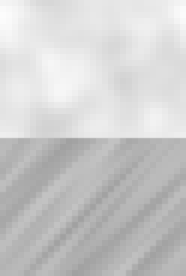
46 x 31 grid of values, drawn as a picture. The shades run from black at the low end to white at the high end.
It is made of 2 by 1 panels. Panel 1,1: very high, blotchy, faint in contrast. Panel 2,1: high, slanting up to the right, faint in contrast.
